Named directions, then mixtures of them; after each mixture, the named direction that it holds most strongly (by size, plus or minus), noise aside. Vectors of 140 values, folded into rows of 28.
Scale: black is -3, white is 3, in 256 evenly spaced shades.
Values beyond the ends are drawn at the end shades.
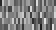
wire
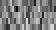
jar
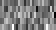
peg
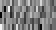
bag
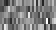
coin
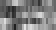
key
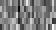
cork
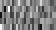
bag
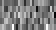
peg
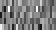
bag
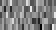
wire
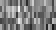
cork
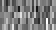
peg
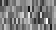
coin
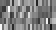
coin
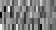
bag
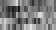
key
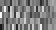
bag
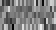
coin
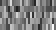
jar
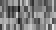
cork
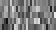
peg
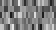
peg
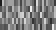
wire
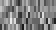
coin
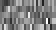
coin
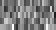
peg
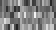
peg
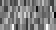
peg
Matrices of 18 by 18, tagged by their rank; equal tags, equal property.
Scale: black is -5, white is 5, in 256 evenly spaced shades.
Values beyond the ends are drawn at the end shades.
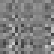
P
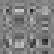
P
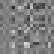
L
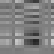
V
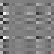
V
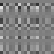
V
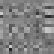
L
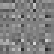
P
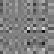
P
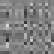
L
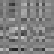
P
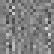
L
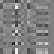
P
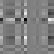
V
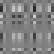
V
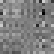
L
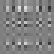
V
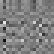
L
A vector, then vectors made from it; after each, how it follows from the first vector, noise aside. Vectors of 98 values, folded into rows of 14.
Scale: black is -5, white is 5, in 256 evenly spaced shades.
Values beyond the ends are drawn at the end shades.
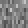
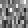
scaled up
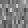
copied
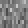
copied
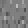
partly zeroed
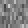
wrapped around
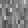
copied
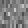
wrapped around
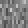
copied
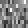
scaled up
